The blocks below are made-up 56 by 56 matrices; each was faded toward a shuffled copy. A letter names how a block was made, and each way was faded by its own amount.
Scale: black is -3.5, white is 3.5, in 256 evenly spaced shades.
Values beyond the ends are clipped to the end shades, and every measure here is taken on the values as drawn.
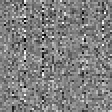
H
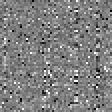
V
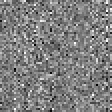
H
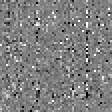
V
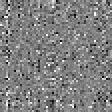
V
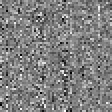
H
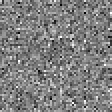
H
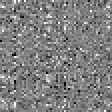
V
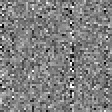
H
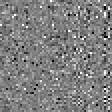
V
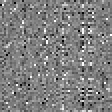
V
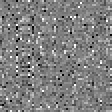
V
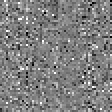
V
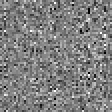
H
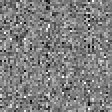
H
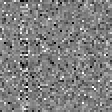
V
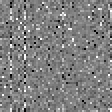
V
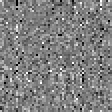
V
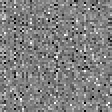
V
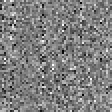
H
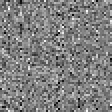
H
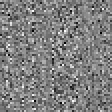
H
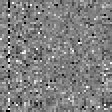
V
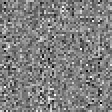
H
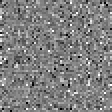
V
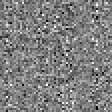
H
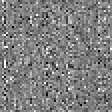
V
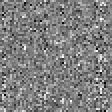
H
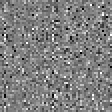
V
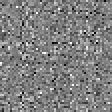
V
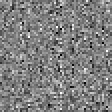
H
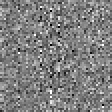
H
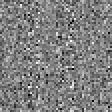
H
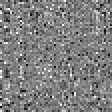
V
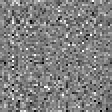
V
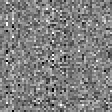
H
